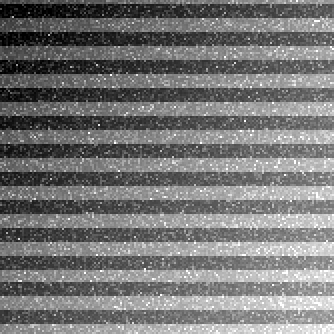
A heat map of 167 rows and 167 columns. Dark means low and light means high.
The ninth with the lowest average is the top left. The ninth with the highest average is the bottom right. Stripes running across repeat 12 times from top to bottom. There is an overall slope up to the bottom right.
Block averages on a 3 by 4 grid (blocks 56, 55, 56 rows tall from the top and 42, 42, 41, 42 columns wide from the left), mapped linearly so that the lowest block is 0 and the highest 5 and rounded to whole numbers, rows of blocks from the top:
0123
1234
2345
